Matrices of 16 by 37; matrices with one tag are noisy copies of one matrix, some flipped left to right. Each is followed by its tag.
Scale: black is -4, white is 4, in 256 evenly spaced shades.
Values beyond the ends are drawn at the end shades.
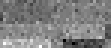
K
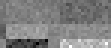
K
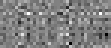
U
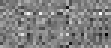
U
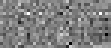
U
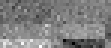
K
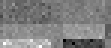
K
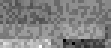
K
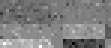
K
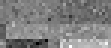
K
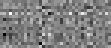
U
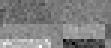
K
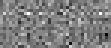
U
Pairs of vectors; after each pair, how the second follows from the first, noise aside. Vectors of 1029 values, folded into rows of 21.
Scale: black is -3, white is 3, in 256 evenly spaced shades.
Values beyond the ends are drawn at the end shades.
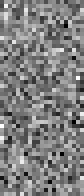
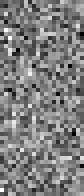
wrapped around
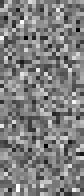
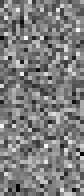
sign-scrambled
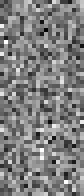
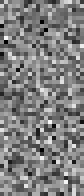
sign-scrambled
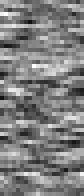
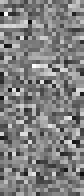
sign-scrambled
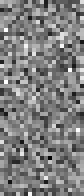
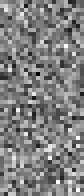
wrapped around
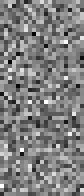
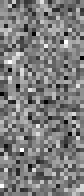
sign-scrambled
